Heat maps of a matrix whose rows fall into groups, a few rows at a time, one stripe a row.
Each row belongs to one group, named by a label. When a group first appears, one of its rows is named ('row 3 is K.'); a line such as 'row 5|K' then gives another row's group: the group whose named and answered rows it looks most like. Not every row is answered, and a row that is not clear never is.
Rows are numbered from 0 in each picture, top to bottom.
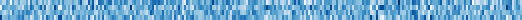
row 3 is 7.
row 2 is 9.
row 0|9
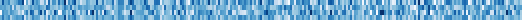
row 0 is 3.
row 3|3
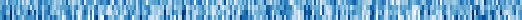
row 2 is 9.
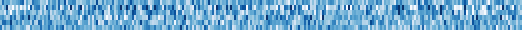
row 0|3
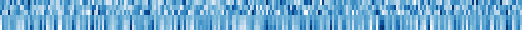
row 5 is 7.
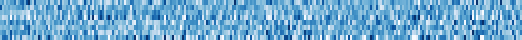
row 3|9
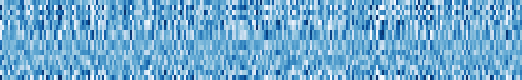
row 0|3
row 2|3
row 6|7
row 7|7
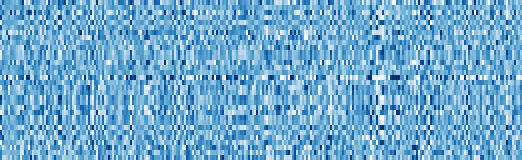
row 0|3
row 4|7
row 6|9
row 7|3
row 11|7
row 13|3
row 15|9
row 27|3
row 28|7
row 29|9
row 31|9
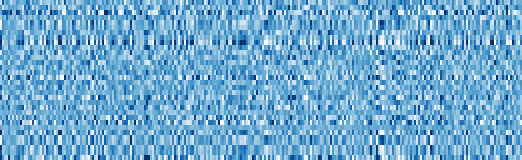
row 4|7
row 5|7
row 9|3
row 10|7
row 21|3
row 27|7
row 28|7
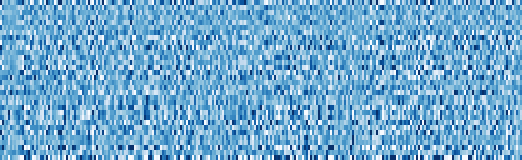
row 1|7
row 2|9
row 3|3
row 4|7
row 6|9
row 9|3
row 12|7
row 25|3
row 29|3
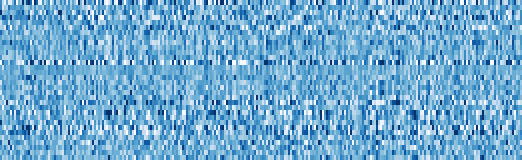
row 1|3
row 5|9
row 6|3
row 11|9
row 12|7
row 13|3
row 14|3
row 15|9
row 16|7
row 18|7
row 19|3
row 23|9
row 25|9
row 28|3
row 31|9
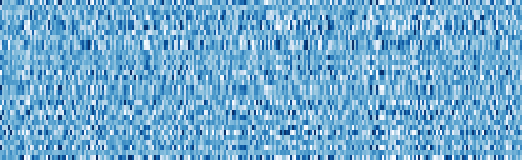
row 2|9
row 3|9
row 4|3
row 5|3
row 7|9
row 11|3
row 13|3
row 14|7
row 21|7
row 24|3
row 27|3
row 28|3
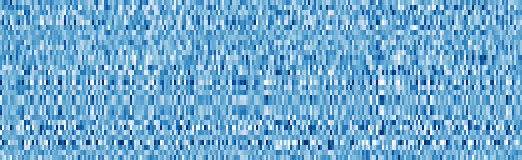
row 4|3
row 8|3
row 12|9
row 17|9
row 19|7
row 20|7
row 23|3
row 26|7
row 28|3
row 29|3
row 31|9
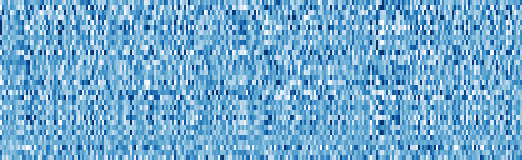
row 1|7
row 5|3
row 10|7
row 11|3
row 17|9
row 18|9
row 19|3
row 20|7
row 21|9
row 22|7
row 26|7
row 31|9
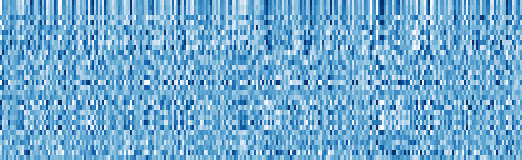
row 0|7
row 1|7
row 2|7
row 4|7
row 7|7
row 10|3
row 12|3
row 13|7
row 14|3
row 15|3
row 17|3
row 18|7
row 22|3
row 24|3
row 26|7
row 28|9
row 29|7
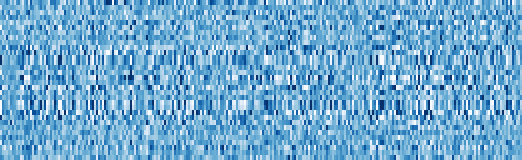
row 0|9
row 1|7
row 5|7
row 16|3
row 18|7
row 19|9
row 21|7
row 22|3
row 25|9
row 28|7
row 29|9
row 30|9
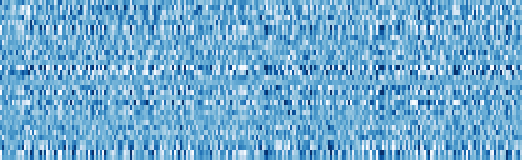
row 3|3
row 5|7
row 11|3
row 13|7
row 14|9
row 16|3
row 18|7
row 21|7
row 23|7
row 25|3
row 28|3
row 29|3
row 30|7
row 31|7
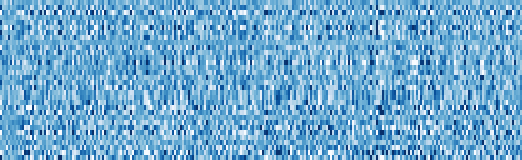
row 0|9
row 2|7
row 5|9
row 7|3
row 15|9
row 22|7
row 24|9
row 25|3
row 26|7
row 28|9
